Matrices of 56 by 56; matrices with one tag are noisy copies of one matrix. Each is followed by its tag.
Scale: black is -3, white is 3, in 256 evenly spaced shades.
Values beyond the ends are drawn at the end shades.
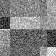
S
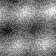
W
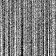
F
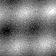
W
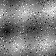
W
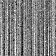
F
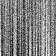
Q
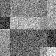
S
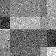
S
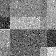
S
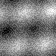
W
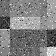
S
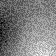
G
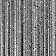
F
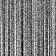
F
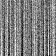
F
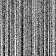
F
